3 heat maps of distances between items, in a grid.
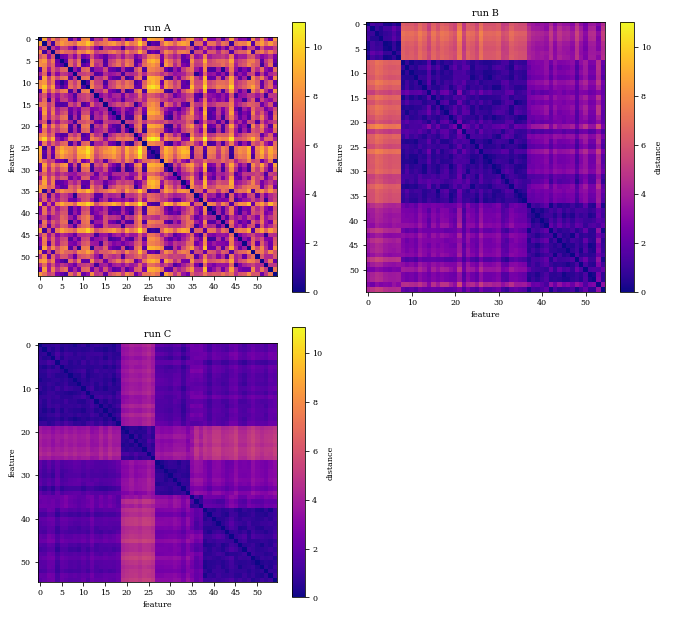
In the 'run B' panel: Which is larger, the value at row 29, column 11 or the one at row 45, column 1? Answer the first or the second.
the second
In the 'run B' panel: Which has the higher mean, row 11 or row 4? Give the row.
4
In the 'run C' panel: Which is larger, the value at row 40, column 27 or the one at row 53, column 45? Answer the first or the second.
the first
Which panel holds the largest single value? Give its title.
run A
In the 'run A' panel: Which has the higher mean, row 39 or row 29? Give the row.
29
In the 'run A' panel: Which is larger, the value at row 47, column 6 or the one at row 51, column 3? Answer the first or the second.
the second
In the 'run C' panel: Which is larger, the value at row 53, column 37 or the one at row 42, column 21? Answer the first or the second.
the second
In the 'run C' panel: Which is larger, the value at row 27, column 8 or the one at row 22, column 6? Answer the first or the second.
the second
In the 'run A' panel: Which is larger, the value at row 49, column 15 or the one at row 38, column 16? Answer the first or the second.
the second
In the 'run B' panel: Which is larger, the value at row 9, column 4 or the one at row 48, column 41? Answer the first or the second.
the first
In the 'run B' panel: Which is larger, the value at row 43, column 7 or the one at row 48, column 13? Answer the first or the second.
the first
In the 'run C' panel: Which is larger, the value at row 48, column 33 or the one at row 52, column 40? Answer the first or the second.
the first
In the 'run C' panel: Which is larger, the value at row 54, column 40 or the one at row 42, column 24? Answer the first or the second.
the second
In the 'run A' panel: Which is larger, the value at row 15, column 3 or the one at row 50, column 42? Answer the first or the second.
the first
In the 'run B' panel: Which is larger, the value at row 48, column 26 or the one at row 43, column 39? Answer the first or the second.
the first
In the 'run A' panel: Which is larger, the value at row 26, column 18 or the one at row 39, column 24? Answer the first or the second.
the first
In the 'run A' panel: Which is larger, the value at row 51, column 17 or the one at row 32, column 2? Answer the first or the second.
the first
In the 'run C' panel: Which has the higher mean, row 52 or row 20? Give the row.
20
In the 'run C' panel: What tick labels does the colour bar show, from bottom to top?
0, 2, 4, 6, 8, 10
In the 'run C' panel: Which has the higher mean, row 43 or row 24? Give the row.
24
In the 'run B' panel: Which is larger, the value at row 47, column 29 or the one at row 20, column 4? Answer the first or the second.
the second
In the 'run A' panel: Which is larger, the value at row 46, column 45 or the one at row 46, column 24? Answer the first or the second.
the first
